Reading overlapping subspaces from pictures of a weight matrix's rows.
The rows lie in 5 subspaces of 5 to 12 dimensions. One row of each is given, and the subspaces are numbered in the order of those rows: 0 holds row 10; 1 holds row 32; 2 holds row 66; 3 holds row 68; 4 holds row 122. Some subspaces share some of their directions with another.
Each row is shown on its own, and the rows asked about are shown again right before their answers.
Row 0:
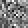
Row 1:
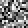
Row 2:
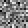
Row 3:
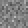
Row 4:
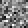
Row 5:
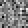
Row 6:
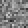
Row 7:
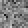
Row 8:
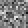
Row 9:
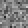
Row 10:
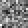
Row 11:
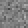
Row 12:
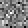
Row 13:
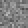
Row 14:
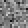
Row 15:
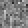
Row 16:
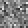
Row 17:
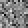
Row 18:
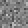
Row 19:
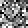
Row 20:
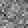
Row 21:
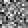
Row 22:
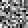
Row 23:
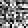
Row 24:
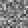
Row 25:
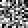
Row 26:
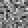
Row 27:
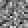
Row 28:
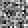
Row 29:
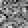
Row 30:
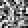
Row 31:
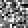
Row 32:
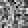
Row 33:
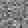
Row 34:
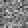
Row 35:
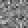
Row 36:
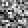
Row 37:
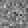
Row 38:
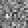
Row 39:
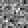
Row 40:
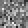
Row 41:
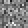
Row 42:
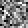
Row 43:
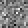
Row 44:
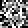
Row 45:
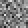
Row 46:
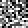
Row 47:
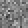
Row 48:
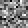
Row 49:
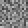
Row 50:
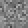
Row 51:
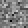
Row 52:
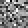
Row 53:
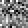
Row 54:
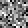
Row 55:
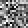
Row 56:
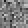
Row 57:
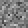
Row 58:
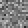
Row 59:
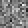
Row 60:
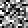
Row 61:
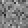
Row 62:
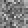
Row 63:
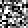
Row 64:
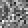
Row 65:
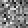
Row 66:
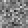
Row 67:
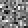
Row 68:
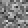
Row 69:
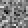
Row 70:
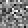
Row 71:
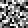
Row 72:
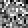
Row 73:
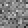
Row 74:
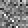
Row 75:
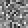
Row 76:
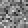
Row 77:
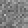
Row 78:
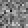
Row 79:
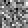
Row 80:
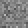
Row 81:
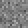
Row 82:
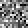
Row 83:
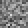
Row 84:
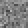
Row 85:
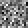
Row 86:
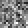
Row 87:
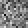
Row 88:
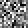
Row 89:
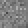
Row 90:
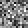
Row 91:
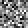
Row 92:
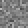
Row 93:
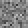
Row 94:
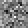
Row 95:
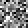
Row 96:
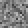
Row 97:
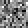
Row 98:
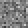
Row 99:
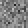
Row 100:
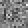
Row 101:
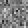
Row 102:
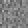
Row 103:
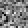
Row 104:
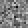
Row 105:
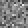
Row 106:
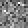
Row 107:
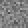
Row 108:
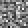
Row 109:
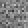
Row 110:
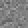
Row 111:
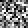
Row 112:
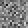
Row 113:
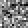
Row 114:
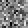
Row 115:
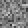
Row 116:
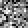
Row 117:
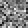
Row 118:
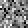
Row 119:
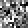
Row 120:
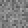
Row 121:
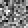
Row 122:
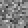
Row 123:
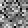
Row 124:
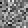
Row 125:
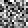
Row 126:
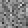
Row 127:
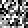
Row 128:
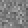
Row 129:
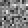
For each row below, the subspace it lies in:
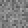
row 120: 1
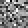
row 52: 0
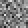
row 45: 4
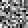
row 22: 4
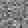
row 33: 3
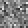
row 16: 2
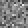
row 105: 0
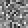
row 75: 2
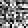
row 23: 4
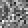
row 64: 2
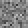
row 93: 4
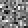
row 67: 4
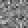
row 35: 4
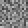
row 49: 2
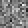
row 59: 0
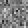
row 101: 2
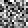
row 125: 2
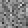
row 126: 0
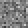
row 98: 4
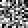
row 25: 0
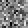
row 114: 2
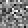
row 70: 2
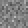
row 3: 2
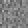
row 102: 2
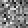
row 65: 4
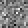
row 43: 2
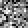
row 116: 1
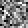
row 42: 2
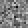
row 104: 3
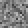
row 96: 4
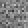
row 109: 3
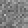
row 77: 3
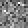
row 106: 3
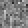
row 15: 0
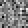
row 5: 1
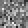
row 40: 0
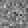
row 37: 4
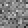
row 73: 0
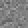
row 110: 4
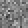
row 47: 3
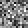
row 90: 3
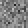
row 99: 3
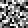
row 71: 2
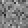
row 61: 2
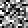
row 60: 2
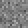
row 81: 4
